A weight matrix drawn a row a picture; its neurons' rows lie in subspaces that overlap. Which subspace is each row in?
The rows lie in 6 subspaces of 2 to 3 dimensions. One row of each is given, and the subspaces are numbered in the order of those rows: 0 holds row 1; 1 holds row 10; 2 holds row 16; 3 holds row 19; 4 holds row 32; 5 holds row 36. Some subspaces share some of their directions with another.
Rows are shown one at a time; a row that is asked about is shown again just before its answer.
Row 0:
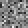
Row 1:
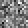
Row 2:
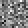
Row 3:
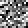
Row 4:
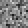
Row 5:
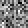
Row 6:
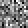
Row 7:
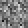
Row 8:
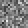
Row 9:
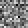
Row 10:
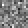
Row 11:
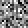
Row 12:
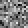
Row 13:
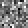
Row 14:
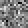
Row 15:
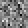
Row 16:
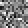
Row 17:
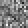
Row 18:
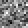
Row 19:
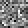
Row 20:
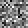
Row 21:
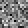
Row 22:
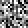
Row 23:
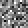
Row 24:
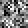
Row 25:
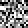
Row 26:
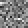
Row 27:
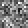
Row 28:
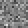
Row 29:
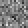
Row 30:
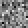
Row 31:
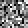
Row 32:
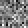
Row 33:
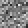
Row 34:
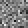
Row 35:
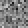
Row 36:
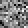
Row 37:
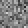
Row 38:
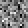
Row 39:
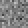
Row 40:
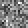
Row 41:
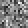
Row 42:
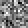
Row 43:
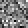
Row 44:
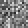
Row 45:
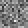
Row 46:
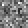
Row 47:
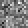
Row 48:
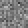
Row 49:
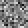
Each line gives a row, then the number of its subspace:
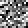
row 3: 2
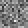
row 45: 3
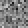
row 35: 0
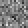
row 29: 4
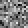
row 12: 5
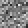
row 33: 2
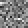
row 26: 2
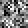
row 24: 2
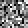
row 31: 4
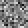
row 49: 3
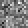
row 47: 0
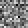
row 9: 3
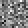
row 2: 1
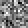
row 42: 2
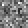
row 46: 1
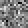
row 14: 5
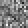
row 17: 4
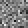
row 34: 3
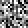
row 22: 5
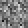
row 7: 0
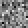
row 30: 1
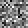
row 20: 3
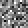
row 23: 1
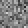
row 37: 5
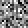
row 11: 5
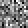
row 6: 4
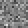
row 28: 3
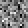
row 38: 0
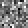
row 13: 1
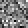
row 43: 3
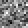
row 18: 2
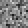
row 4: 0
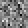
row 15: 0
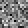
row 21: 3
